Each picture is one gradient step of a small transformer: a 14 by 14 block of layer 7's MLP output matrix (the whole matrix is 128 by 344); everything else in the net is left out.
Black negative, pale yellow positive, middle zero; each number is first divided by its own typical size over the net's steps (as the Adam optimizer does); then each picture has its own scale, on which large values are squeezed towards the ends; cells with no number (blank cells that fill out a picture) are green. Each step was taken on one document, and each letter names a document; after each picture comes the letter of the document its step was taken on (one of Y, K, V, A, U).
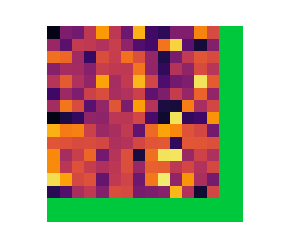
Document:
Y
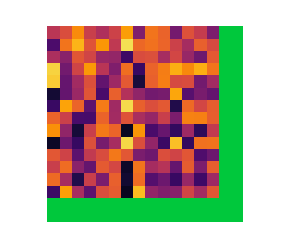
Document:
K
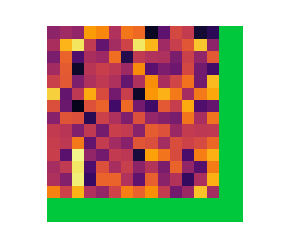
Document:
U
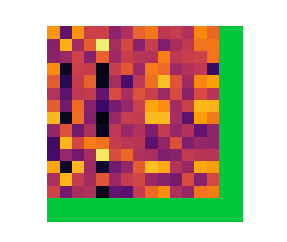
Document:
K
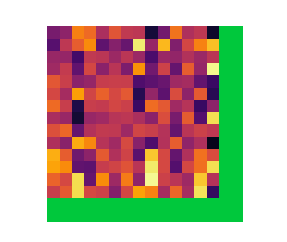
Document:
U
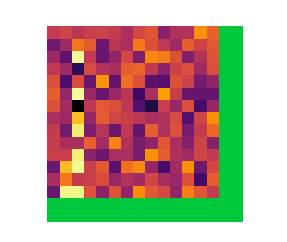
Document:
U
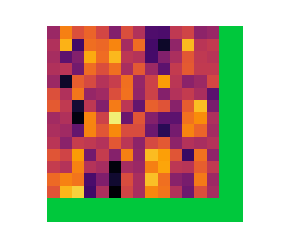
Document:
U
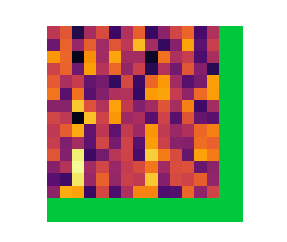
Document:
U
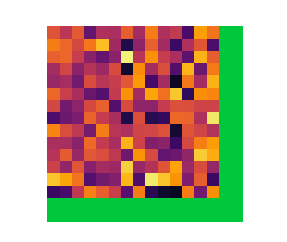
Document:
Y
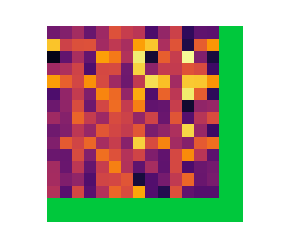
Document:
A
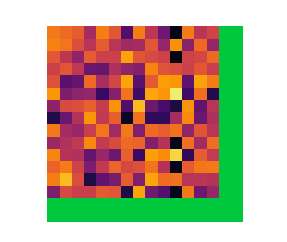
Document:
Y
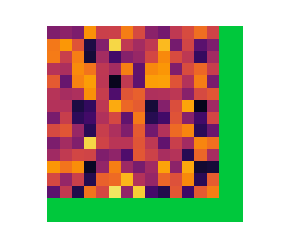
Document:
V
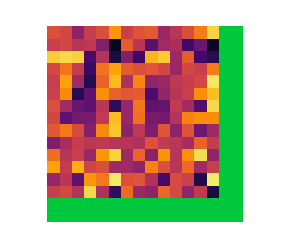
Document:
V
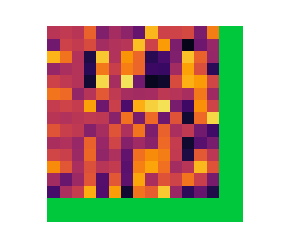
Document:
A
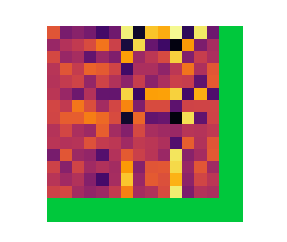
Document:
Y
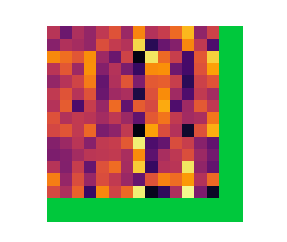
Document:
A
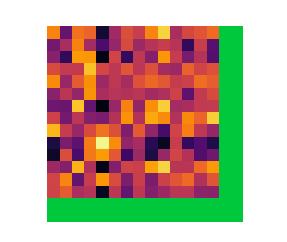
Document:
K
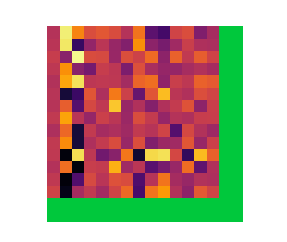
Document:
U
